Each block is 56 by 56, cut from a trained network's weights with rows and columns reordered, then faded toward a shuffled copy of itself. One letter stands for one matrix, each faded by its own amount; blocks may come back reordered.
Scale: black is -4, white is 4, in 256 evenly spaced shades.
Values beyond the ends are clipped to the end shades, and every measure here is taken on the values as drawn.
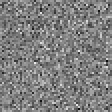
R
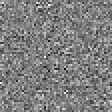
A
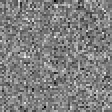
A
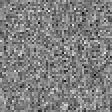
A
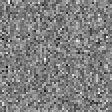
A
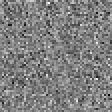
R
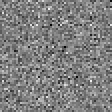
A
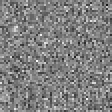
R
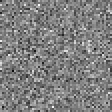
R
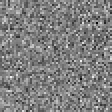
A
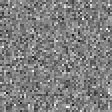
R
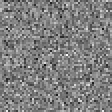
R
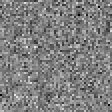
A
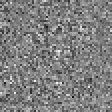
R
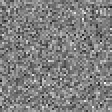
A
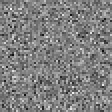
R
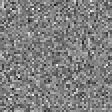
A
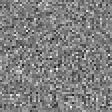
R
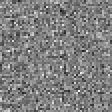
R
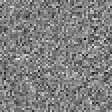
A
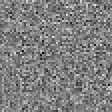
A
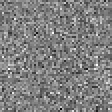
R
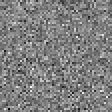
A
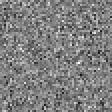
A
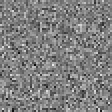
A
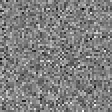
A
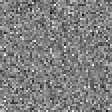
R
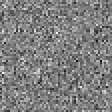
A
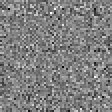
R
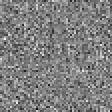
R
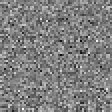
R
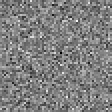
A
